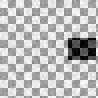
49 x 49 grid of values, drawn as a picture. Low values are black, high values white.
The middle right is the ninth with the lowest average. In the middle right lies a patch that is lower than the rest. The halves do not mirror each other. Values change most from cell to cell in the middle right.
